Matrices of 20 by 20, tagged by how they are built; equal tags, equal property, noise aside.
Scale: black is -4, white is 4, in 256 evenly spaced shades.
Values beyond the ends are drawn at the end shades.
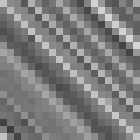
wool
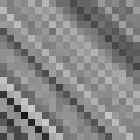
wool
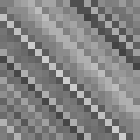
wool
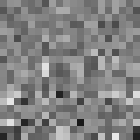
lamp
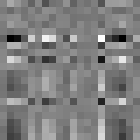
lamp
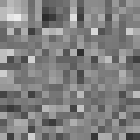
lamp
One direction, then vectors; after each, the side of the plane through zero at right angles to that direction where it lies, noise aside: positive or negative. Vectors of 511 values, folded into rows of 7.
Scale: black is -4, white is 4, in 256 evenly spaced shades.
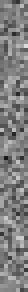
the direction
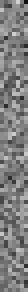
negative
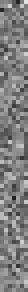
positive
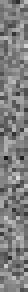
positive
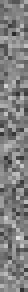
positive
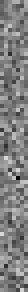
negative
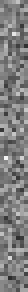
negative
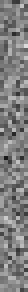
positive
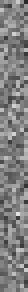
negative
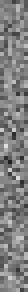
positive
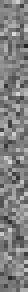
negative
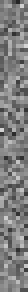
positive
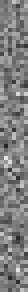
negative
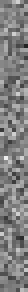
negative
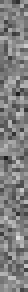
positive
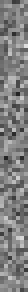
positive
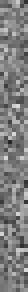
negative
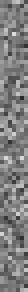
negative
